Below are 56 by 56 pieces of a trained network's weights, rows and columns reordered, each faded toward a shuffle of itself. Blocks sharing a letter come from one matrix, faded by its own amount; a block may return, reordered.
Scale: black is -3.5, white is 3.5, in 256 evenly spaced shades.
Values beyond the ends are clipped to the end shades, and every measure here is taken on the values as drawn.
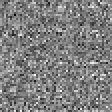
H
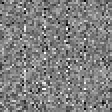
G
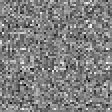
H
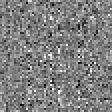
G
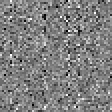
G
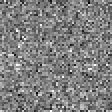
H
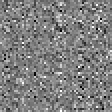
G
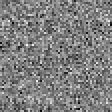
H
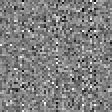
G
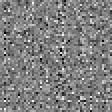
G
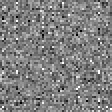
G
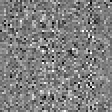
G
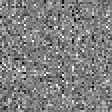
G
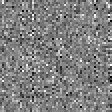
G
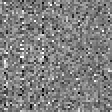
G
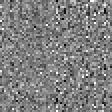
G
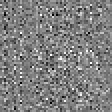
G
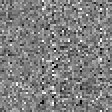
G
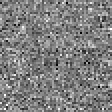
H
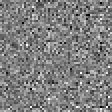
H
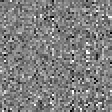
G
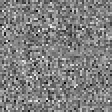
H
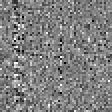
G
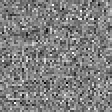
H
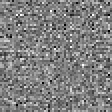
H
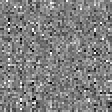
G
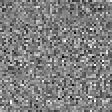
H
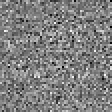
H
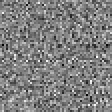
H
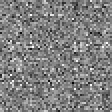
H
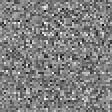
H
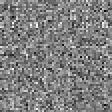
H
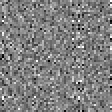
G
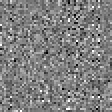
G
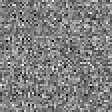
H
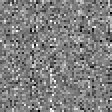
G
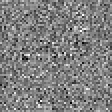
H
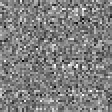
H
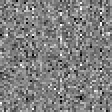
G
